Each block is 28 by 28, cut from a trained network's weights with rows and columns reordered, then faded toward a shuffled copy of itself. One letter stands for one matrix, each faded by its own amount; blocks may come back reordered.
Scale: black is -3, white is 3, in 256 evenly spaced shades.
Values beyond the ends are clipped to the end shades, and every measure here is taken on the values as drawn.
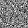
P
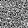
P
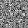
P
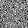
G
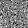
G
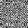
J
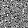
G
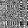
J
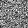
P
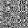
J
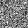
P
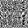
J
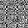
J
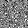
G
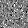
G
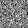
G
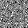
G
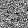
P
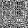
J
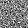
P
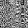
J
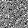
G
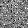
G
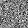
P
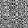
J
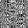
J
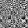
J
